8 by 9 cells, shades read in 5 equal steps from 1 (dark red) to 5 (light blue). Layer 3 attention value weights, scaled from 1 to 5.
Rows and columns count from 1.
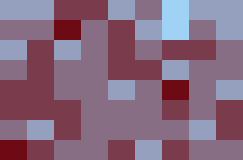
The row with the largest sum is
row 1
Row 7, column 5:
3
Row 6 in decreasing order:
3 3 3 3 2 2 2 2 2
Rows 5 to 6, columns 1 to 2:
2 2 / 2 2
